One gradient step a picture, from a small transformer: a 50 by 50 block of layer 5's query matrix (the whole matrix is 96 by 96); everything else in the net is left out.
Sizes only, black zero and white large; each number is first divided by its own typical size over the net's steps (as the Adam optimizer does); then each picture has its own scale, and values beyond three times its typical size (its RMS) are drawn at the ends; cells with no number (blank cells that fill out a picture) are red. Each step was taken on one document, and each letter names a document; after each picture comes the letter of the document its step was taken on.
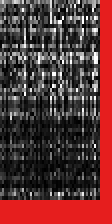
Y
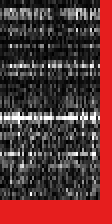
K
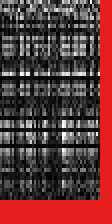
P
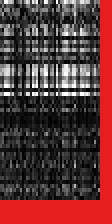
P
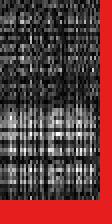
K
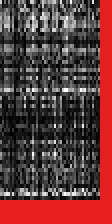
P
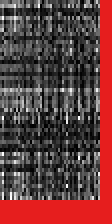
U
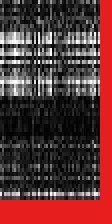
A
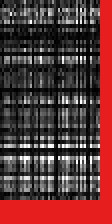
K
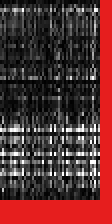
Y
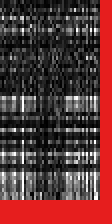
Y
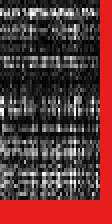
P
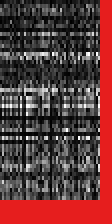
A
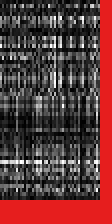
U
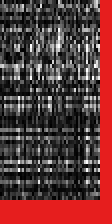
U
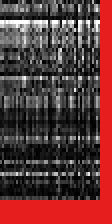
A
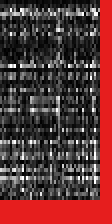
Y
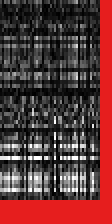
K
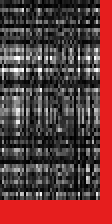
U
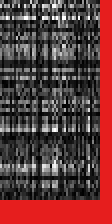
P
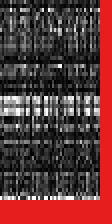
A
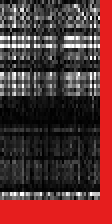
Y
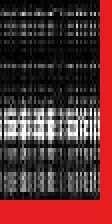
K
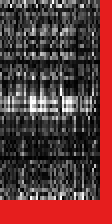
P
